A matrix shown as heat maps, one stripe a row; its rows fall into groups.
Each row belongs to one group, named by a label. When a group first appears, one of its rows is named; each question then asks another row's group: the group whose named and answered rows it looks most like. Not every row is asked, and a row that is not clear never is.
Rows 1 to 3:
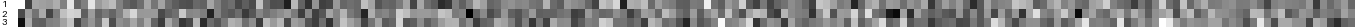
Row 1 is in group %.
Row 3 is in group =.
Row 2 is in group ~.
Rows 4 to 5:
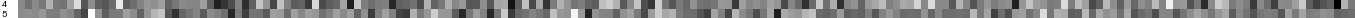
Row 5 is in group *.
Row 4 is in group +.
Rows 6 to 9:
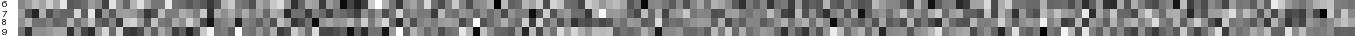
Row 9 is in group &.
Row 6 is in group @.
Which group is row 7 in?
+
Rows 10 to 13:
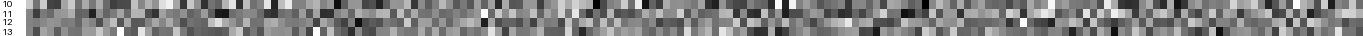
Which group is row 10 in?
*
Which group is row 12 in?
&
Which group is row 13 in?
@
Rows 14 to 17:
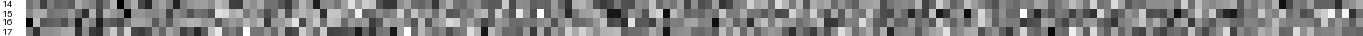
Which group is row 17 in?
&
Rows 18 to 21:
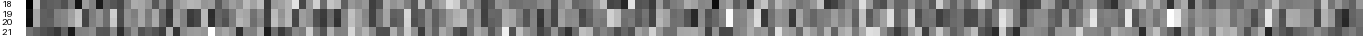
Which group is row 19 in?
=
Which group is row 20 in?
=
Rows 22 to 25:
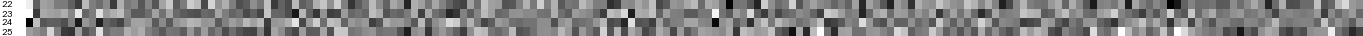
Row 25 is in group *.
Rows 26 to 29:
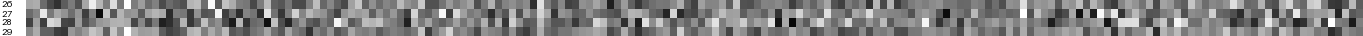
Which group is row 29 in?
~
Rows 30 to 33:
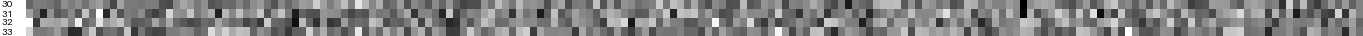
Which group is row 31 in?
+
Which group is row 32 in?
%
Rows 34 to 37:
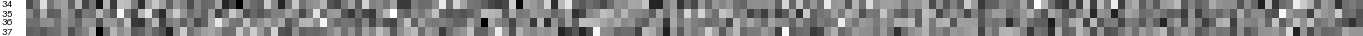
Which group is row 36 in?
&
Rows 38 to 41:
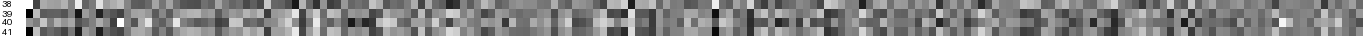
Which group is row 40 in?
@
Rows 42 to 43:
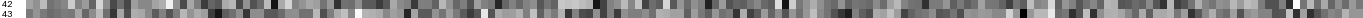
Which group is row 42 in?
*
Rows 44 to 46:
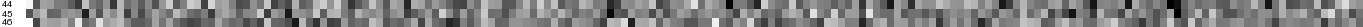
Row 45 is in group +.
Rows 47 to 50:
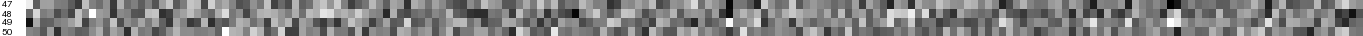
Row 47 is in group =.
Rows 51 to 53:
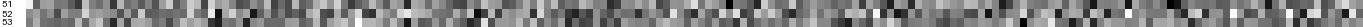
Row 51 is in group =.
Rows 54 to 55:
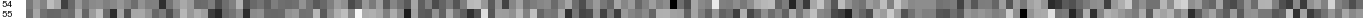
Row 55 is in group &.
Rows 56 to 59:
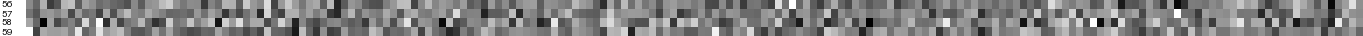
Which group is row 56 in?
*
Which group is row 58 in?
+
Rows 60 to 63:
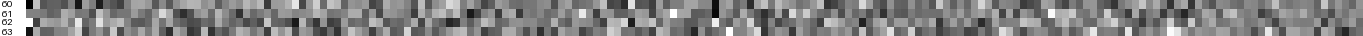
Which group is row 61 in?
*
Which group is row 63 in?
=
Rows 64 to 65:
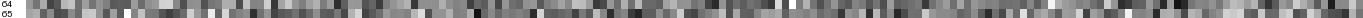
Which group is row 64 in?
*
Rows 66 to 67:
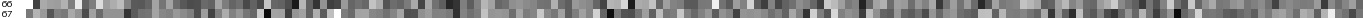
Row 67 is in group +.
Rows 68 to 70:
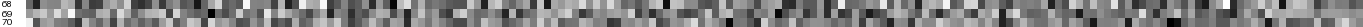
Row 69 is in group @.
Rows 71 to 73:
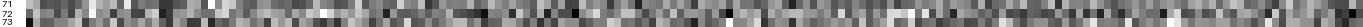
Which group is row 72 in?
&
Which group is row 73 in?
=
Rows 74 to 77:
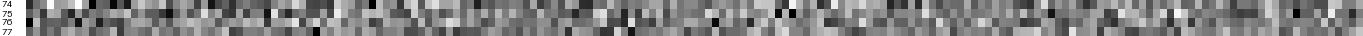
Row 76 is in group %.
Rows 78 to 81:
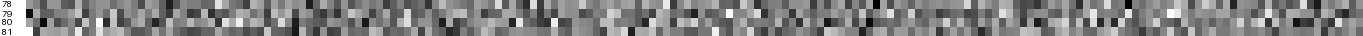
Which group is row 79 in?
=
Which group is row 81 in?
%
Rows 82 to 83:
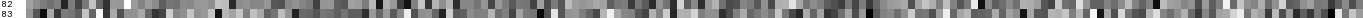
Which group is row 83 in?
+
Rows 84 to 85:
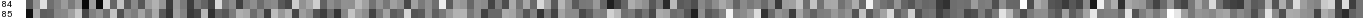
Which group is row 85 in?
=
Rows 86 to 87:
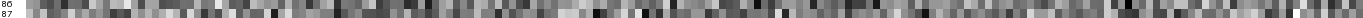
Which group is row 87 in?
*
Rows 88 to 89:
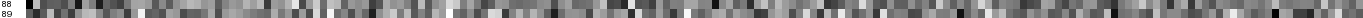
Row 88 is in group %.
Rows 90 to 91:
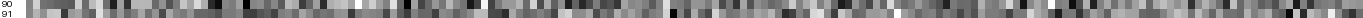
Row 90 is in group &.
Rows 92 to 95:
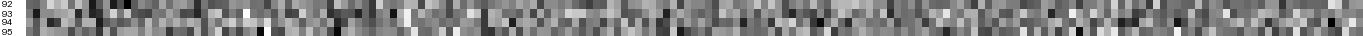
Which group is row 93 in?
&
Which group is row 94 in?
*
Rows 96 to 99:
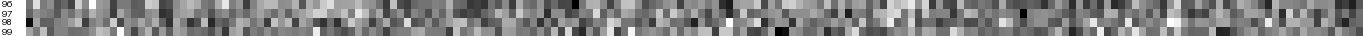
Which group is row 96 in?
&
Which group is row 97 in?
&
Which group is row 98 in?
=
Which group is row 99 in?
@
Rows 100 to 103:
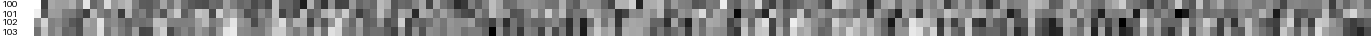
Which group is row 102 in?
&
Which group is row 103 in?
&
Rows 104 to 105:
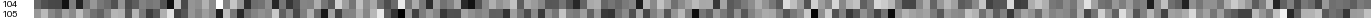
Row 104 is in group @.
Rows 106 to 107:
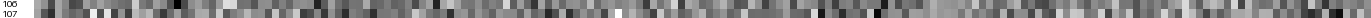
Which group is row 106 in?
~
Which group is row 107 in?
+
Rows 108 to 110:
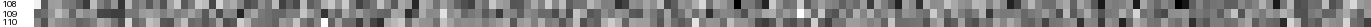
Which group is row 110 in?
@
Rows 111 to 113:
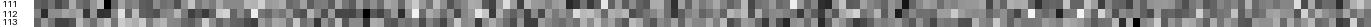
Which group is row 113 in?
~
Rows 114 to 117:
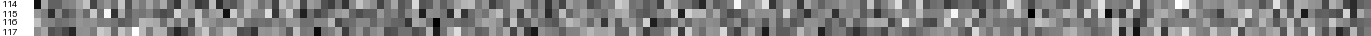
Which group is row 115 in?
+
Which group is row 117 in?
~
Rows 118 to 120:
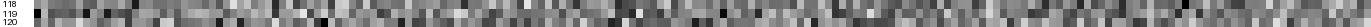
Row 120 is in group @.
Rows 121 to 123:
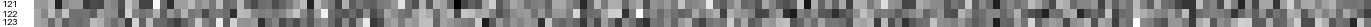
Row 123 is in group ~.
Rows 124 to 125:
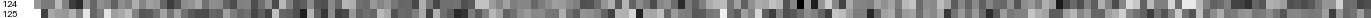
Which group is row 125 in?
%
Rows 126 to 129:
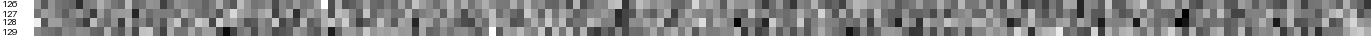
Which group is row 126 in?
@
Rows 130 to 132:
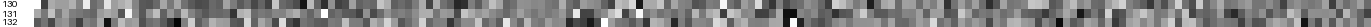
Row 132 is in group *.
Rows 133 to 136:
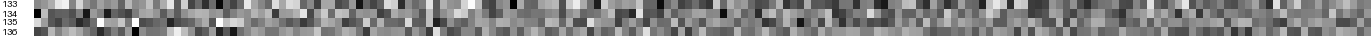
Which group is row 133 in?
@
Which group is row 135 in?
~
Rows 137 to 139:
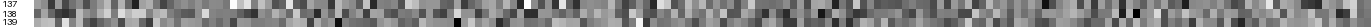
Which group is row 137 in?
+
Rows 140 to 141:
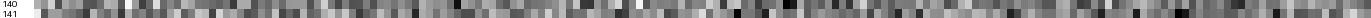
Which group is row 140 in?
@
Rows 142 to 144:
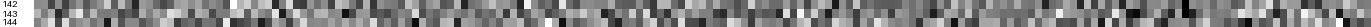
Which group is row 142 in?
+
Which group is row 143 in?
*
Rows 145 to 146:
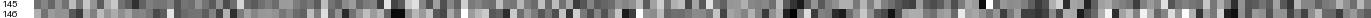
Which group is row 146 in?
@
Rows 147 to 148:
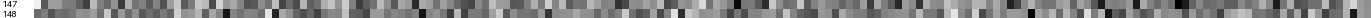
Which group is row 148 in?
+
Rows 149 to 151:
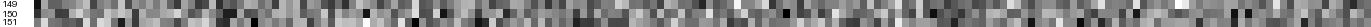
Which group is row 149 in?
=
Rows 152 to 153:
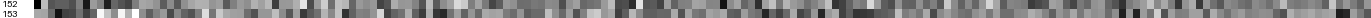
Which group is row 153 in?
~
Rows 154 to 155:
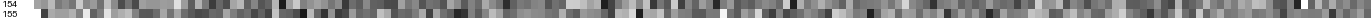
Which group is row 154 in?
*
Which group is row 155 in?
%
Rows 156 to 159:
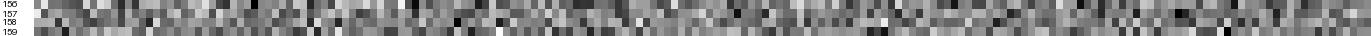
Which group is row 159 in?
@
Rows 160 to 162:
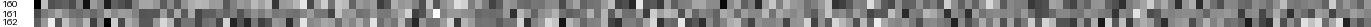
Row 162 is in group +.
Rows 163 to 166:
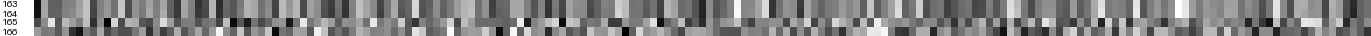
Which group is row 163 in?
=
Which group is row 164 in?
=
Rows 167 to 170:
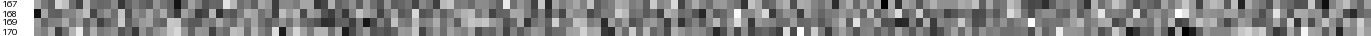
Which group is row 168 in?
=
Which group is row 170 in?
*
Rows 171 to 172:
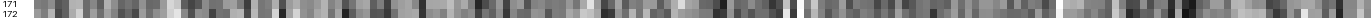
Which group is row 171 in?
*
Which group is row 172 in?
*
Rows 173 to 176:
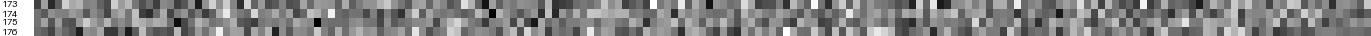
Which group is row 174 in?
&
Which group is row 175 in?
~
